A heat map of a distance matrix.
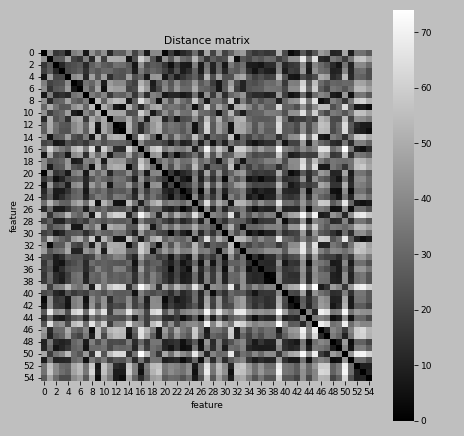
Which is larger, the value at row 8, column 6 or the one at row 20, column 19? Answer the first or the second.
the second
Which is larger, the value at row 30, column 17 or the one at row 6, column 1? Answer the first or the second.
the first
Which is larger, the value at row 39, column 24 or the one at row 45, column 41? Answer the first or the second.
the first
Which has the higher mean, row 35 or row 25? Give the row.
25
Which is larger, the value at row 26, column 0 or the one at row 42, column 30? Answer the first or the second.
the second
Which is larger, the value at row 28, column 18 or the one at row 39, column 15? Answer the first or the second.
the second
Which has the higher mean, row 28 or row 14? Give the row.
14
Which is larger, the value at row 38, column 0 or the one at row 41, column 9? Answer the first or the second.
the second
